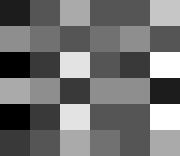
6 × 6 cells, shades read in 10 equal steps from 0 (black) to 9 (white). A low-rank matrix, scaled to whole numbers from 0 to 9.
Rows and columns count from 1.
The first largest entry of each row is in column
6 1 6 1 6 3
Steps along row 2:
down down up up down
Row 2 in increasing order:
3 3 4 4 5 5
